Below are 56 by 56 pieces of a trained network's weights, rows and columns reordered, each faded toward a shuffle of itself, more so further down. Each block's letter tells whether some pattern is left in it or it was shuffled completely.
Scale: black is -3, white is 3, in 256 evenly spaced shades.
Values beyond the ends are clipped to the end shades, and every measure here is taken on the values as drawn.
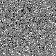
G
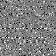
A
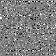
A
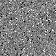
G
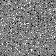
G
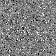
A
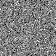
G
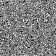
G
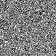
G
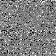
A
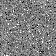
G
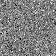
G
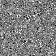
G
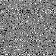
A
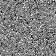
G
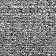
A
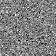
A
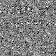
A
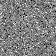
G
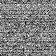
A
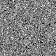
G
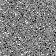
G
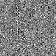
A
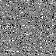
A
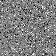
G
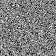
G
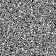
G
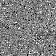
G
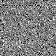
A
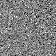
G
